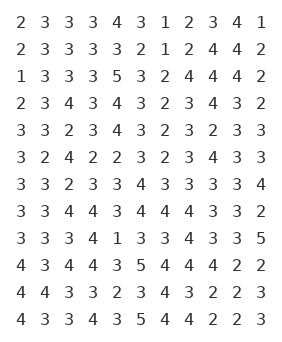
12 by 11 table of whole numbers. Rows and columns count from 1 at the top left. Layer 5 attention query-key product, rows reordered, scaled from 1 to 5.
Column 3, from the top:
3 3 3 4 2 4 2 4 3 4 3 3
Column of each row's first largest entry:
5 9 5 3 5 3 6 3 11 6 1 6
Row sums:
29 29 34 33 31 31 34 37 35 39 33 37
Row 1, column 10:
4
